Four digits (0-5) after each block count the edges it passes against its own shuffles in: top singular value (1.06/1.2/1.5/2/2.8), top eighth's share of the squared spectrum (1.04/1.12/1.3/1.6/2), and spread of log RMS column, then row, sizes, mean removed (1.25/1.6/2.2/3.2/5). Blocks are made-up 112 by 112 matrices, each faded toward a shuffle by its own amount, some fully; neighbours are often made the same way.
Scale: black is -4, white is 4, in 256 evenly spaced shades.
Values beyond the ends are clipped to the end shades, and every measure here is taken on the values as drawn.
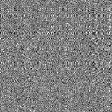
5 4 3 3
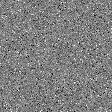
1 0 0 0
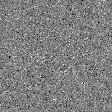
0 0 0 0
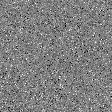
0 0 0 0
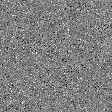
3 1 0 0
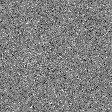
0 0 0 0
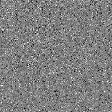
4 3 1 2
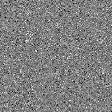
4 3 1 1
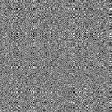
5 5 3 3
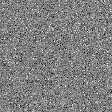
3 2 1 1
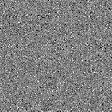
4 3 1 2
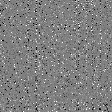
4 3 2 0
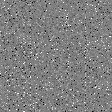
3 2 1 0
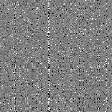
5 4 3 1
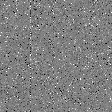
3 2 1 0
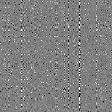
5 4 3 2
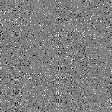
4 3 2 1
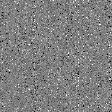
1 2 3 0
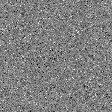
3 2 0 0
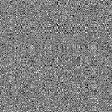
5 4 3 3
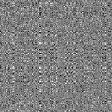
5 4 3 3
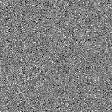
4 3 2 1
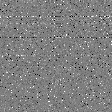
4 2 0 1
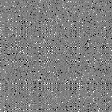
5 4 2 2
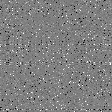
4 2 0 1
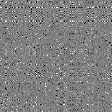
5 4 2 2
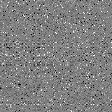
4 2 1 1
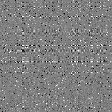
5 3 2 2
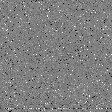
3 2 0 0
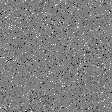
2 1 0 0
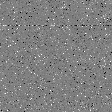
3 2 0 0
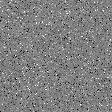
0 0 0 0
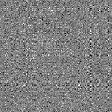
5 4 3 2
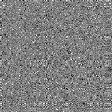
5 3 2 2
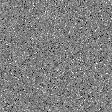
3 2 0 0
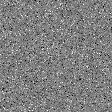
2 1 0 0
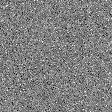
0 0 0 0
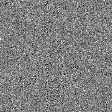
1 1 2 0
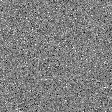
0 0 0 0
